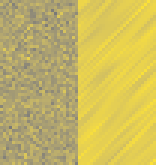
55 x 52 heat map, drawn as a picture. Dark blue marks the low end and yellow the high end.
It is made of 1 by 2 panels. Panel 1,1: high, fine-grained. Panel 1,2: very high, slanting up to the right, faint in contrast.
